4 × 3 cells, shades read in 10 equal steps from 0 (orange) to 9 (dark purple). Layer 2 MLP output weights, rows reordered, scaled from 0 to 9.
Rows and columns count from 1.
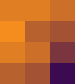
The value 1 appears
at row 1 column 1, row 1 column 2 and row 3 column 1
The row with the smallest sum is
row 1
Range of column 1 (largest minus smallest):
3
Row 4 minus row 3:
2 2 3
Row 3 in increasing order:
1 2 6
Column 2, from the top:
1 3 2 4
